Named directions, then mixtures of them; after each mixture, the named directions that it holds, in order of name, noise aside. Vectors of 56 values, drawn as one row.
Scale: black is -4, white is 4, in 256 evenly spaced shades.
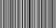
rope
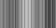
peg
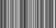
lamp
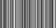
lamp, rope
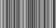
lamp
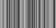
lamp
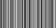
lamp, rope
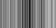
peg, rope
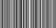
rope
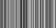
lamp, rope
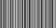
lamp, rope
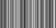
lamp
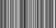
lamp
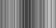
peg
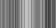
peg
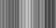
peg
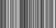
lamp, peg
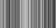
lamp, peg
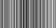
peg, rope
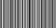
rope
